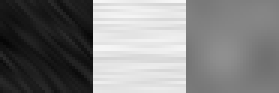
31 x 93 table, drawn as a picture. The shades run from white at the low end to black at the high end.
It is made of 1 by 3 panels. Panel 1,1: very high, slanting down to the right, faint in contrast. Panel 1,2: very low, streaked across, faint in contrast. Panel 1,3: middling, smooth, faint in contrast.
